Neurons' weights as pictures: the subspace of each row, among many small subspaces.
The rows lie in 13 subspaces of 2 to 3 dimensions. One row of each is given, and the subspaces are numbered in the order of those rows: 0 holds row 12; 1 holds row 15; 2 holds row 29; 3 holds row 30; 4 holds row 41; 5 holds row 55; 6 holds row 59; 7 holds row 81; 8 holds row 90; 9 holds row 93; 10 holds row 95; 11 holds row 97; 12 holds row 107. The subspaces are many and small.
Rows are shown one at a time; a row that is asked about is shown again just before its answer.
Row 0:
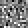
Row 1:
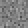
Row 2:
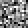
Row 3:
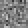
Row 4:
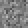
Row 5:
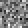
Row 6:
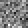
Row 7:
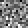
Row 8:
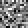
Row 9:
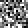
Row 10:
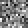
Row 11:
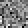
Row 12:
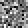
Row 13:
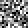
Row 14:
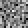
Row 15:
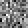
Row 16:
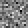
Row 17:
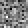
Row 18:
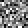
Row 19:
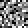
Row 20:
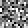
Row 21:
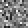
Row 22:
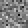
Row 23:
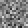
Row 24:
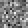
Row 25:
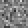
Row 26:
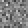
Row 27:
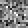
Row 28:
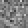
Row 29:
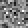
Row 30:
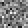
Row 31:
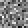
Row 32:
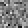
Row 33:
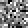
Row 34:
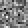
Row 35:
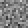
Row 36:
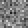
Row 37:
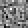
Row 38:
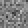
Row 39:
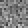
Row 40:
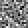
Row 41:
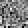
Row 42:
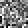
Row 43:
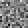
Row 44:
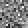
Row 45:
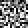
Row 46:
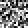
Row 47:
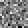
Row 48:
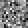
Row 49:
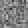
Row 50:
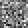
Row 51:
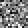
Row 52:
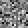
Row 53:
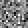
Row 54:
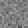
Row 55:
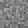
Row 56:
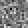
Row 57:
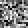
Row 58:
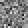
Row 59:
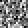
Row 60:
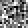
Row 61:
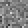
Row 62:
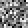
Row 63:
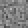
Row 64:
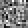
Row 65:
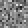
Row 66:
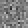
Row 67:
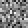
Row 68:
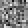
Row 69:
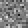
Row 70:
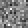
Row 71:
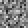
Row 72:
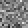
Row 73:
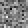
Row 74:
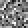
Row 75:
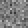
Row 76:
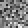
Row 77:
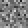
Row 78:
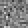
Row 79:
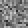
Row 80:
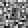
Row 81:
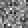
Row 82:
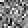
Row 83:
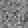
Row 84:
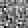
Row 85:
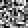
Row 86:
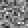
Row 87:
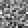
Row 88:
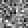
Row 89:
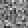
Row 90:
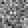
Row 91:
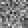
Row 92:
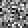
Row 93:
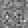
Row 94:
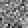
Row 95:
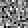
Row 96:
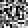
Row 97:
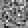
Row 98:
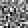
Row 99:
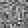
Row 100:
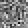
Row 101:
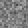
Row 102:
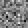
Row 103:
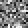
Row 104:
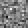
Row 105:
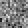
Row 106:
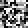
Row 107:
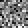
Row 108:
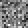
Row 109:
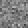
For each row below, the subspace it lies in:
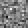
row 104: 0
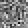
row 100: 5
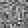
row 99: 5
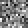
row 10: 1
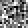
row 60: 0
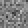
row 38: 9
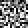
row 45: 4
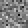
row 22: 11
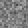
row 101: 2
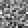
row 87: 5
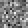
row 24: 11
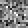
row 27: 1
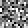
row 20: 10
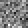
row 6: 11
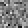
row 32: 12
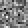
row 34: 2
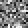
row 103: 2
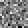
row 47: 12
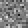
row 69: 6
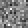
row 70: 7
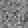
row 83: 9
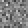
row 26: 1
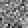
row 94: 11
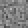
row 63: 3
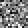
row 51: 10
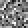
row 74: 12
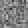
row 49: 7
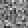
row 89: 8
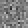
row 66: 5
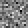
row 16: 9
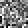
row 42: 4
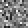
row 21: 1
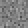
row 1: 10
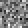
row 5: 6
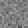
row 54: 12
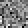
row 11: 4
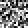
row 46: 10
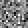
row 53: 9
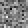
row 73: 0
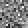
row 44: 11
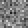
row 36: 8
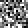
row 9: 6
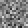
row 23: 5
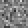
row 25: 8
